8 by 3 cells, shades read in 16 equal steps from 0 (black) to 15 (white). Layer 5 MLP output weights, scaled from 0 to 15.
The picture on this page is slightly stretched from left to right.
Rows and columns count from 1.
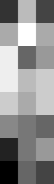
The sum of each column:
63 73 66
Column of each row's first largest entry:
2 2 1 1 1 1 3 2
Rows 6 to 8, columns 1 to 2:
8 7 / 2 7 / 0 6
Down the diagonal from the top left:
3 15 9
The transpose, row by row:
3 10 14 14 12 8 2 0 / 11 15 6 11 10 7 7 6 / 4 10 9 12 12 6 9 4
